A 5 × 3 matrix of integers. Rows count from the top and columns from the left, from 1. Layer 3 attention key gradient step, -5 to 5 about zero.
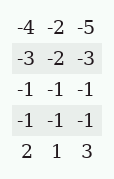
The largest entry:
3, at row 5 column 3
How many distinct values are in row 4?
1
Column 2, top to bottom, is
-2 -2 -1 -1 1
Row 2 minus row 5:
-5 -3 -6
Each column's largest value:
2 1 3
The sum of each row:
-11 -8 -3 -3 6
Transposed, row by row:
-4 -3 -1 -1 2 / -2 -2 -1 -1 1 / -5 -3 -1 -1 3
